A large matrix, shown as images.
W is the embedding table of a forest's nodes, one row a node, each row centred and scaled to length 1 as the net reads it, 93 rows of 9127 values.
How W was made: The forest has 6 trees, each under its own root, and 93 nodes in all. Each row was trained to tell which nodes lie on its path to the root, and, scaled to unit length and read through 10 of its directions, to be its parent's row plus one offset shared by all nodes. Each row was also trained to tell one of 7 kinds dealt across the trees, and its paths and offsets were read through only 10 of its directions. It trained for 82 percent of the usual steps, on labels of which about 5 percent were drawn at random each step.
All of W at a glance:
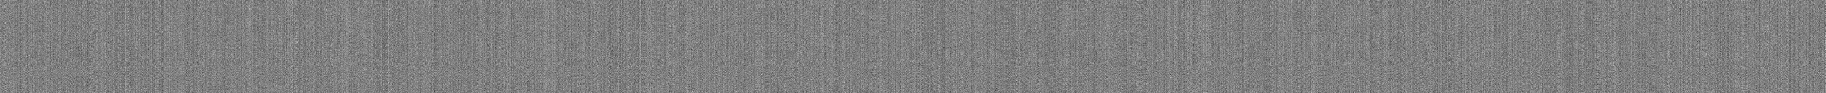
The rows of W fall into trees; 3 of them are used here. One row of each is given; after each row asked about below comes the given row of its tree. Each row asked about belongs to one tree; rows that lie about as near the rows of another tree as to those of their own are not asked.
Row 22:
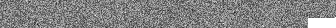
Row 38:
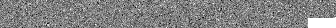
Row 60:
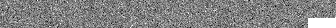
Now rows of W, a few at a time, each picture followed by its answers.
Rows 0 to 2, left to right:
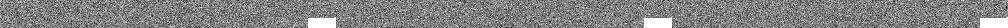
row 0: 38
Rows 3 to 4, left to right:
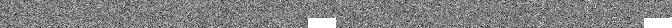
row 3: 60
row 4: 38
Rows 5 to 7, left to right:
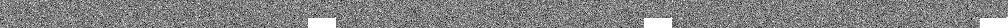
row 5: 22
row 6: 22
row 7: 22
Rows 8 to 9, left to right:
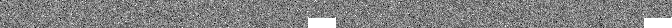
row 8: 60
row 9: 60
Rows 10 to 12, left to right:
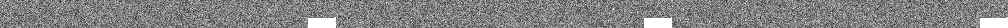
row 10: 22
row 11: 60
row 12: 22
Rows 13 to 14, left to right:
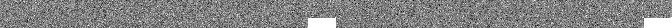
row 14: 22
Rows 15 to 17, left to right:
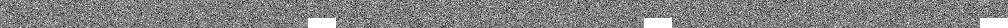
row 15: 38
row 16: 22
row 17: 60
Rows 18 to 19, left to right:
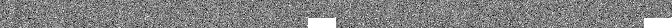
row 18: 22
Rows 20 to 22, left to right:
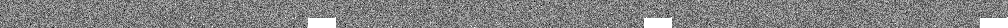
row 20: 22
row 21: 60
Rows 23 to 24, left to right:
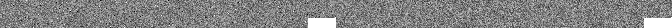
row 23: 22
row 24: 60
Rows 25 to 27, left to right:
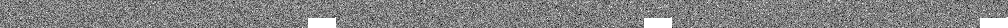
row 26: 22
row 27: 38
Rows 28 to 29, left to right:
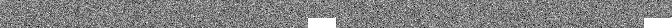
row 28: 22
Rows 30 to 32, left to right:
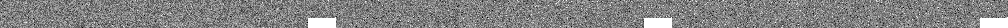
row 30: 60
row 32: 38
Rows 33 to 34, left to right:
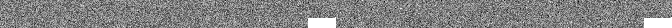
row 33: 38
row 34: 22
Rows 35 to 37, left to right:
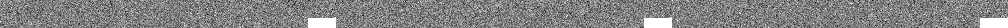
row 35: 38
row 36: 38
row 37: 22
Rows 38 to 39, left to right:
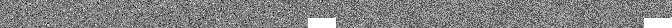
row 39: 22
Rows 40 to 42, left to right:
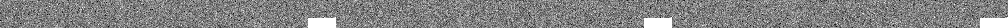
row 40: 22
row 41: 38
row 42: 38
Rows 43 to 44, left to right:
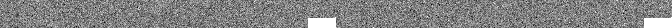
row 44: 22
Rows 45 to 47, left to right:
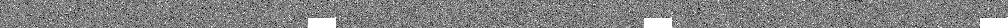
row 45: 22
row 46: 22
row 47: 38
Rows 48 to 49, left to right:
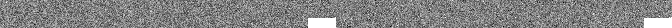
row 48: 38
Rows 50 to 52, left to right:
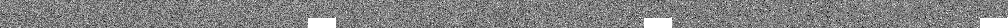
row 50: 22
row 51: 38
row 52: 60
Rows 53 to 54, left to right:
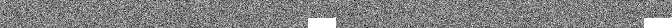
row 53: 38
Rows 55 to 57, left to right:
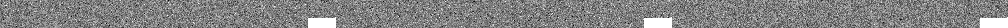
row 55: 22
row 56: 38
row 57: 38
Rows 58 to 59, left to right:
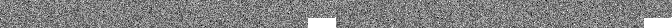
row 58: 22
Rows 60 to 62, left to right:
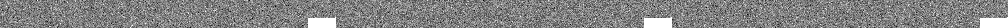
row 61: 22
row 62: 22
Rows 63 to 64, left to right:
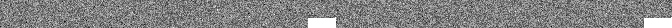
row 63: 22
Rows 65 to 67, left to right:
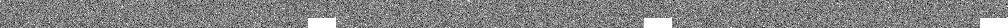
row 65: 22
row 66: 38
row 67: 22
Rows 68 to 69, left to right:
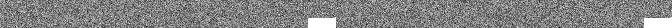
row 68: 38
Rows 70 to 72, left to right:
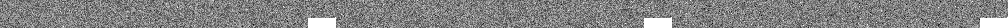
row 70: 60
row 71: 22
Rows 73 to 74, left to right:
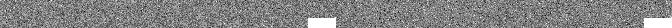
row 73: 38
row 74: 22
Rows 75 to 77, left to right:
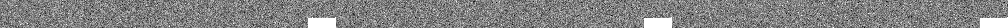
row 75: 60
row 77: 38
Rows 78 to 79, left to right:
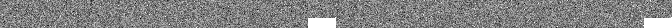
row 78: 60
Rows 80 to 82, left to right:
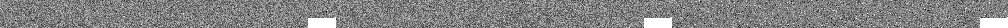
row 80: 22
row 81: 38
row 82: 22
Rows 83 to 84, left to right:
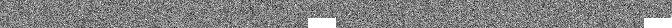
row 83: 60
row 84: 60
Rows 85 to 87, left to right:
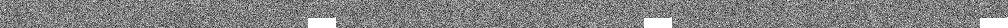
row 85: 38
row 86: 38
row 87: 38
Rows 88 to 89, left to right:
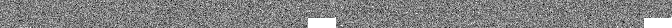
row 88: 22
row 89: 60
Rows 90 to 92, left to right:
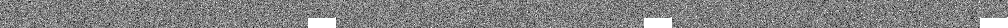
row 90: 38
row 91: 38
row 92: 22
